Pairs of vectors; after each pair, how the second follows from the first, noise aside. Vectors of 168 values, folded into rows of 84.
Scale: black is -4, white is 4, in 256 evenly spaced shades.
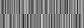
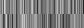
shuffled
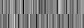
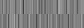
shrunk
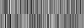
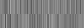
shrunk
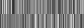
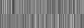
shrunk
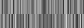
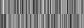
shuffled
